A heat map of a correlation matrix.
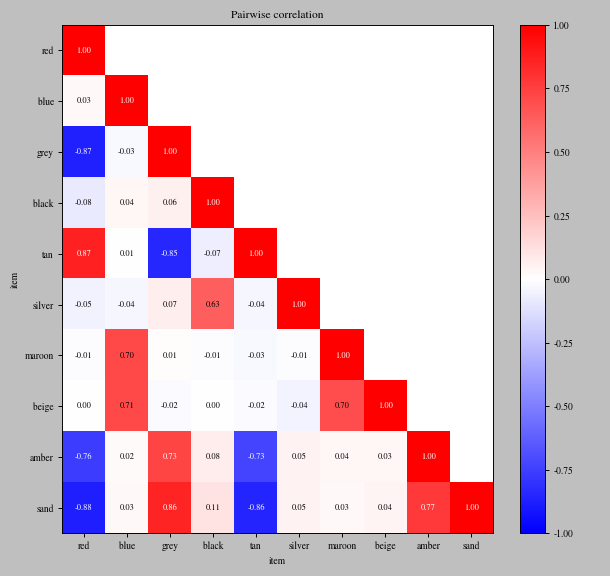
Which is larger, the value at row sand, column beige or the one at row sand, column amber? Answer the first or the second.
the second
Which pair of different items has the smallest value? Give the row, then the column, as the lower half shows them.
sand, red
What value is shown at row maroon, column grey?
0.01
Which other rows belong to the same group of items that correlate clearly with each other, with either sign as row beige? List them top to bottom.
blue, maroon
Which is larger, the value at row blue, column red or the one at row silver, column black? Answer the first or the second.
the second
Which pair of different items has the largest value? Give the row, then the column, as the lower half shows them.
tan, red
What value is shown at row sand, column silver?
0.05
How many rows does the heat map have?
10
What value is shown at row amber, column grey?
0.73
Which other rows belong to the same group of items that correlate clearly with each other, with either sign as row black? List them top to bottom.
silver
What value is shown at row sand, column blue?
0.03
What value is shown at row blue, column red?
0.03
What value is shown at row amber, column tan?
-0.73
